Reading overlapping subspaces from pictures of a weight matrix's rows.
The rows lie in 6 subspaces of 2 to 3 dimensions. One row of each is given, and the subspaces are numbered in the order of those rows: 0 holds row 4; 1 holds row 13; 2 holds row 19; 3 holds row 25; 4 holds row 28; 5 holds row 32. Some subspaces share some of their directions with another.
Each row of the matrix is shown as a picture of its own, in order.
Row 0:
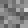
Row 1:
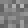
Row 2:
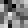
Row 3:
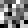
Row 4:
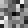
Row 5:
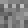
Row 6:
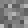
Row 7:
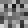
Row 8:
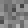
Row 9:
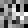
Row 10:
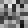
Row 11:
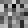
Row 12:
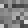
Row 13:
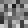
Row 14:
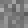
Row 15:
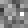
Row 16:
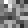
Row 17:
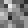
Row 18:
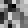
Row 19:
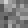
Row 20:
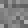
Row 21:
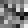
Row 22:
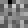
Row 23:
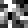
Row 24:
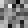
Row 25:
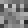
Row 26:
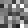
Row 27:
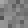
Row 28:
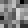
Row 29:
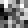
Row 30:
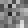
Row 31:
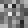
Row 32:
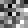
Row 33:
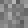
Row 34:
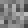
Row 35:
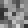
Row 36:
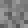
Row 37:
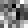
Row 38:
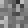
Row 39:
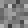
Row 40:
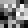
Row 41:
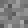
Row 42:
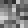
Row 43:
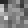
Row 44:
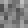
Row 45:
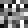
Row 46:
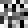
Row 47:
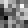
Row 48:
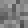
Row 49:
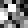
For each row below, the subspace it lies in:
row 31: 5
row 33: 5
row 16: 2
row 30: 5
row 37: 4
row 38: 0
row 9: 3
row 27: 0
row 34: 3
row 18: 2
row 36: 1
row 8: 5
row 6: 0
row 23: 2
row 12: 3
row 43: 4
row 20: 3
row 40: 4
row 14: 3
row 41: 0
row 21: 3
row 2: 2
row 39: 0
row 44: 4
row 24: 0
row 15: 0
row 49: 2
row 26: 3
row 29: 4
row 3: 1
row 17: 2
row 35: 1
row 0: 3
